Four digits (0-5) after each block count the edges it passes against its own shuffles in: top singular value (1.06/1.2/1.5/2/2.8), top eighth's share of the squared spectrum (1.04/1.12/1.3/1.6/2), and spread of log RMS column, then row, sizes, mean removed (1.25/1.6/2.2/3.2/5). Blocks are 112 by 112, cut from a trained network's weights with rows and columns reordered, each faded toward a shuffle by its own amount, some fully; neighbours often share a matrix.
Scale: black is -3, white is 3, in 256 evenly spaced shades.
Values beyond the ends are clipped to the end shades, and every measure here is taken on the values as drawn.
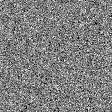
0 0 0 0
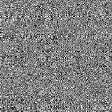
4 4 2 3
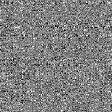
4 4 2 3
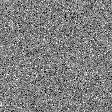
0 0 0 0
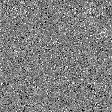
2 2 0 1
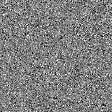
2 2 0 1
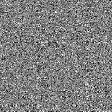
3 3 1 2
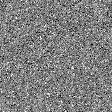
0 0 0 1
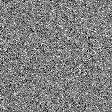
0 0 0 0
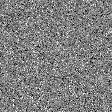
1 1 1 0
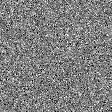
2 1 0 0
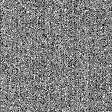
2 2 0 0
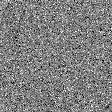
0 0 0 0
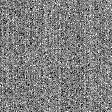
3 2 0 1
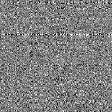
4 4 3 3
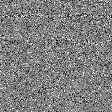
2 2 0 2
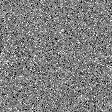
0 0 0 0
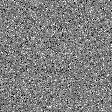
1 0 0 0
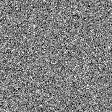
2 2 0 0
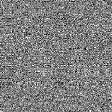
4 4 1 3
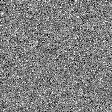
2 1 0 1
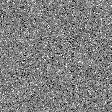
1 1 0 0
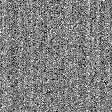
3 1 0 0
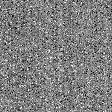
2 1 0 0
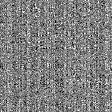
4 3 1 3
